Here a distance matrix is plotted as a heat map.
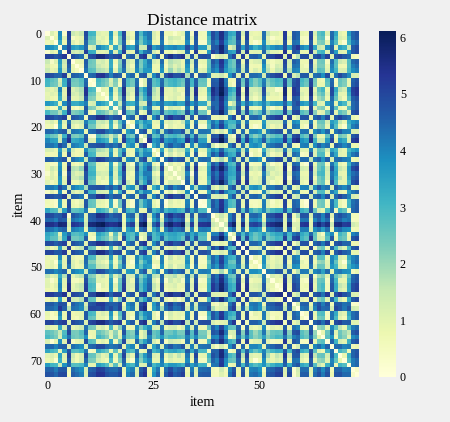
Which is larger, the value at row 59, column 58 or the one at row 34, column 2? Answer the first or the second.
the first
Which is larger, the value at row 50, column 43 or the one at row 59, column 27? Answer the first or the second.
the first
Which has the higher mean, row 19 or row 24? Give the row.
24
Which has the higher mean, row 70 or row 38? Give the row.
38
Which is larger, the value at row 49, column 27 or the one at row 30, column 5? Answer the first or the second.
the second
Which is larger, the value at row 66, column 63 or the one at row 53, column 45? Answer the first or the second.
the second
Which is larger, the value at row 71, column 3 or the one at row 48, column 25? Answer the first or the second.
the first
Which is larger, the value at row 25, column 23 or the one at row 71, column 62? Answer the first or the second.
the second
